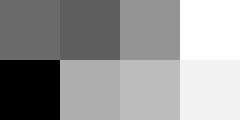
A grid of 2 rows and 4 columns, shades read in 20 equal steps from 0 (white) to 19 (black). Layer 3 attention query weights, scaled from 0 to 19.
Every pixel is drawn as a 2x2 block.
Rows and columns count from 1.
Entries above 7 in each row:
3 1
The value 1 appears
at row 2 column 4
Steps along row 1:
up down down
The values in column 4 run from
0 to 1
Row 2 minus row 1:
8 -6 -3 1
